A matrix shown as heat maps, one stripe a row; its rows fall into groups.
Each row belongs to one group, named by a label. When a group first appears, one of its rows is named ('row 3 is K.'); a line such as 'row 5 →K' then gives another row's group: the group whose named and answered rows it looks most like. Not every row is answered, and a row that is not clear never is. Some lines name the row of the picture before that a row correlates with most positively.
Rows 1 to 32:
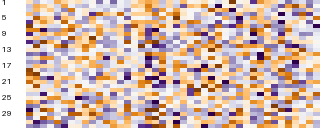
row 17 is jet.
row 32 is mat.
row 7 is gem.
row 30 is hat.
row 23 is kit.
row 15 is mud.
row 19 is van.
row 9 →jet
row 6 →jet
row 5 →jet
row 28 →hat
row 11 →hat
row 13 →kit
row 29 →gem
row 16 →mat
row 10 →gem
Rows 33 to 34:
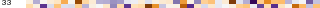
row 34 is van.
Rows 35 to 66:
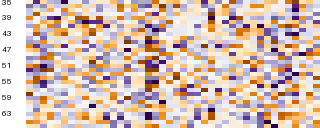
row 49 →hat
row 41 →mud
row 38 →kit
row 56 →van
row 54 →jet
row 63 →mud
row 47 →van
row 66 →van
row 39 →gem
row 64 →mud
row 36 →mat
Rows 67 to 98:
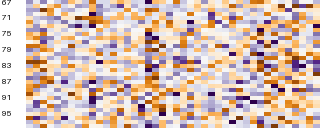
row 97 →mud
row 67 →mat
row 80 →mud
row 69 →hat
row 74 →van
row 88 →van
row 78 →gem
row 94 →mat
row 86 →hat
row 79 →hat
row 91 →mat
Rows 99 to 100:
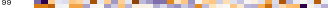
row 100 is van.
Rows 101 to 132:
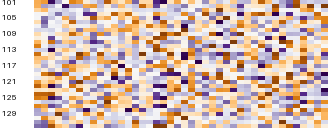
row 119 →kit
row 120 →mud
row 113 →van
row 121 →gem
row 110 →van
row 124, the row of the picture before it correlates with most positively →100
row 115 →gem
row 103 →kit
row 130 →jet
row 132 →hat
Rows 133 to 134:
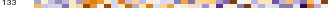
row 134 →gem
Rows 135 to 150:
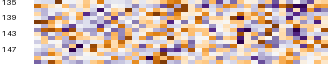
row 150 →hat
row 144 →mat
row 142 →jet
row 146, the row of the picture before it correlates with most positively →133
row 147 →kit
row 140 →van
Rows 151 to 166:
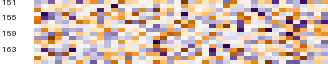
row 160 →hat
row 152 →jet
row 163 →mat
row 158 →mud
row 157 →jet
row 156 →gem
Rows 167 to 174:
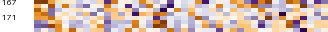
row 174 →mat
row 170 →van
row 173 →hat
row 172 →hat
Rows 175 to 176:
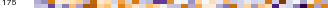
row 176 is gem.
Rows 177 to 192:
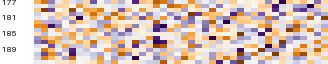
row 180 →kit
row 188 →van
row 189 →mud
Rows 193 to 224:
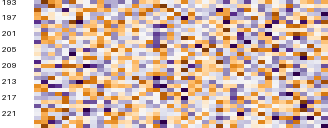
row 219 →mat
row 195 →gem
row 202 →jet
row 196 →gem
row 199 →mud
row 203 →jet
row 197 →gem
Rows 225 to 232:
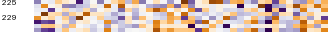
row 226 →mud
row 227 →van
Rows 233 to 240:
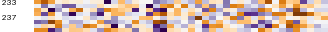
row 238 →hat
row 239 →mud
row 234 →mat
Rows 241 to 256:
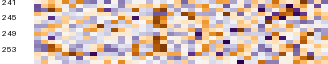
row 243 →hat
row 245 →van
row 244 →jet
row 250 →van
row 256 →mud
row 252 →hat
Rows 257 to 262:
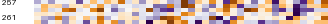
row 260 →jet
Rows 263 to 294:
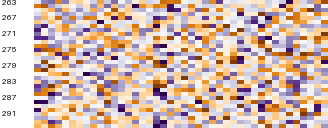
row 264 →van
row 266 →mud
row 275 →jet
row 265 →kit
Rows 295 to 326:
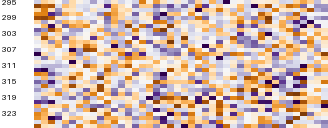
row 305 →mat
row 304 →jet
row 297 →kit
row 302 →hat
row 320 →van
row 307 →kit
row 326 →gem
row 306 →mud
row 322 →mud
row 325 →kit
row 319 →mat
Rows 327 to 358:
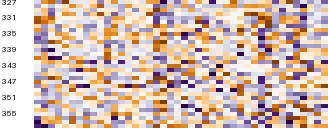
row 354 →kit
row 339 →van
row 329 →van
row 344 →kit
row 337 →hat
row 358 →van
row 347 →gem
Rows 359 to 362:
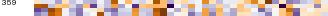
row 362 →hat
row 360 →van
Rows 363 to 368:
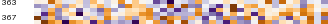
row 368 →jet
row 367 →gem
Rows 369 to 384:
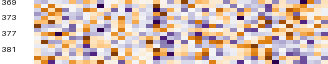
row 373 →mud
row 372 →hat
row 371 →mud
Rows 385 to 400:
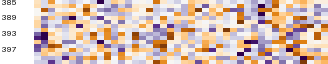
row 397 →jet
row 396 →hat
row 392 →jet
